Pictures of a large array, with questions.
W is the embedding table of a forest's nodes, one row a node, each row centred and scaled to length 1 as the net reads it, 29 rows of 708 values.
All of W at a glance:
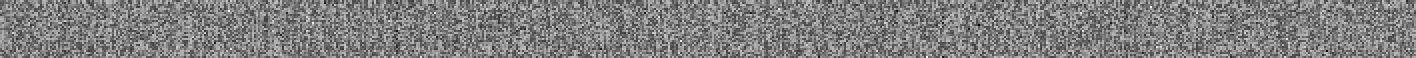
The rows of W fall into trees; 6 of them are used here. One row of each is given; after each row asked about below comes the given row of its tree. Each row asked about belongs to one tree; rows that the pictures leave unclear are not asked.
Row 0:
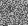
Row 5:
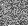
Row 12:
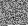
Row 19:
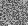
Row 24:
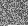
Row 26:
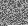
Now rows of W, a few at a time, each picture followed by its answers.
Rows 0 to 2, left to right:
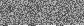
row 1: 0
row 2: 26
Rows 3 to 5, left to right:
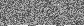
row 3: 26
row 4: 24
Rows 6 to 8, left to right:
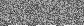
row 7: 0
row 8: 5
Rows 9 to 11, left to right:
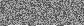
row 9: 12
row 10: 19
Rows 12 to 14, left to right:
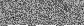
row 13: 5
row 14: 0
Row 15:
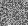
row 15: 19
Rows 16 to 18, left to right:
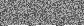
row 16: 26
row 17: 19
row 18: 12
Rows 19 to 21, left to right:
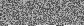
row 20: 12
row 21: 24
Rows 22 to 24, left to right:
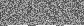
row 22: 26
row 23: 24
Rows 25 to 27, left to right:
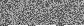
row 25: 0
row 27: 0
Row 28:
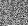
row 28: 5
